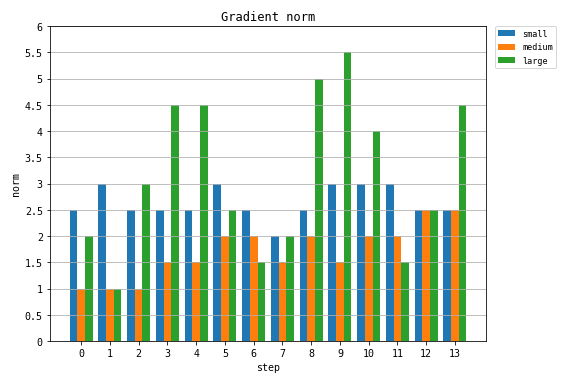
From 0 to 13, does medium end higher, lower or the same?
higher
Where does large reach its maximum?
9
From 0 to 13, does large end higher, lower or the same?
higher
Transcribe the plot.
Title: Gradient norm
x-axis: step, ticks 0 1 2 3 4 5 6 7 8 9 10 11 12 13
y-axis: norm, ticks 0 0.5 1 1.5 2 2.5 3 3.5 4 4.5 5 5.5 6
Legend: small, medium, large
Values:
small: 2.5 3 2.5 2.5 2.5 3 2.5 2 2.5 3 3 3 2.5 2.5
medium: 1 1 1 1.5 1.5 2 2 1.5 2 1.5 2 2 2.5 2.5
large: 2 1 3 4.5 4.5 2.5 1.5 2 5 5.5 4 1.5 2.5 4.5
